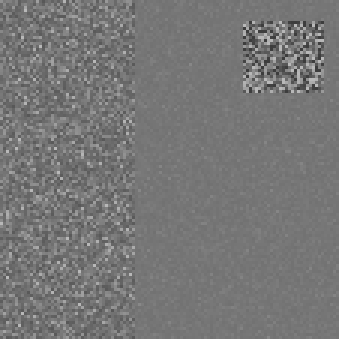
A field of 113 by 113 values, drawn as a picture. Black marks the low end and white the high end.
Odd patch: rougher, in the top right. Odd rows or columns: none. Grain: fine. Mirror symmetry: none. Seam: vertical, 40% of the way across, the right part calmer. Stripes: none.
